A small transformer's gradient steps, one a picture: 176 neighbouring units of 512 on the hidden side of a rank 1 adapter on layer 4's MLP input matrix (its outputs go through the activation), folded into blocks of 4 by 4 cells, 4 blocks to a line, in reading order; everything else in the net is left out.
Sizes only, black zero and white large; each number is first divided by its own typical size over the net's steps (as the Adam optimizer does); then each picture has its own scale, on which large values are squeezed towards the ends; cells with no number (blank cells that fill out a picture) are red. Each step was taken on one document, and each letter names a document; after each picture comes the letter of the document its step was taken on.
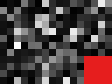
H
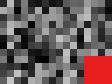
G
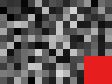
G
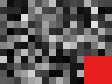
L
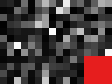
H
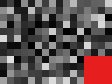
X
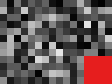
X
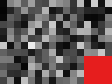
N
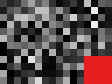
L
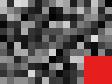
N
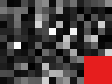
H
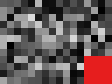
L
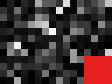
H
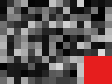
N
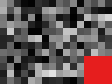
G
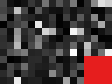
H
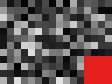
X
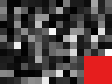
H
